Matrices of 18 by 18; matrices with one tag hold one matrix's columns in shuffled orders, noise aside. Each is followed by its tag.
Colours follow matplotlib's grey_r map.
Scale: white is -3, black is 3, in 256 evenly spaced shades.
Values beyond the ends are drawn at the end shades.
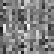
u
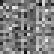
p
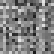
p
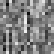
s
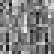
s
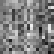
u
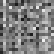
p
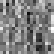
s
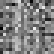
p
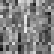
s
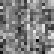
u
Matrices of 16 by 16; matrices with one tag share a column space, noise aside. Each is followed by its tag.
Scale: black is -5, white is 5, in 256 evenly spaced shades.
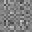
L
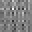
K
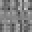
K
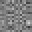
L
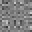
L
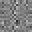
L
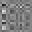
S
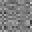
L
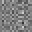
L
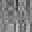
K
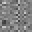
L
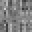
K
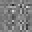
S
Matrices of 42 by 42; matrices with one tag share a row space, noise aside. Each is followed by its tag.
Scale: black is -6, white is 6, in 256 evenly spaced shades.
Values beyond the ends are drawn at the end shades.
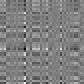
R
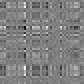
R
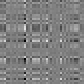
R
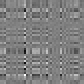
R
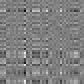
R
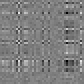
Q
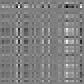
Q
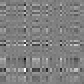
R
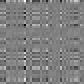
R
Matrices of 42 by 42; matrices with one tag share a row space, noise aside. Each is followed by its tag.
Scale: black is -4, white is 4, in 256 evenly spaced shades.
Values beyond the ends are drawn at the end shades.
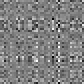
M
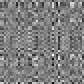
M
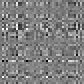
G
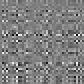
G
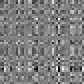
M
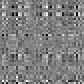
G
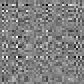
G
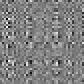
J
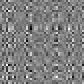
J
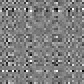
J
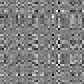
M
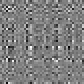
J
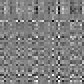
M
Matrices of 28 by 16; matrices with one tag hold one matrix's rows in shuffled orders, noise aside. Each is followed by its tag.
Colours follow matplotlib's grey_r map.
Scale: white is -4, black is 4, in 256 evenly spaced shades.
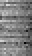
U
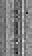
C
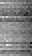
U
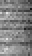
U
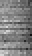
U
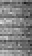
U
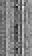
C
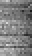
U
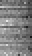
U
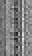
C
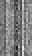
C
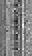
C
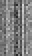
C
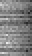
U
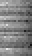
U
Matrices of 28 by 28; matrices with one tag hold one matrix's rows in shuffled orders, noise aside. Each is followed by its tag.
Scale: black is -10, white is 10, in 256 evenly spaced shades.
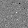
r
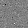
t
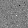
r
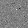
r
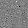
r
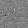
t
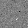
r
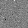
t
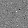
r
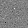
t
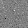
t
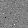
t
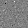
t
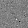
r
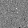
r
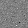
r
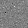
t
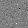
r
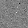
r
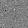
t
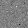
r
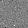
t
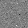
r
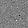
r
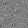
t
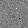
r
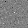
t
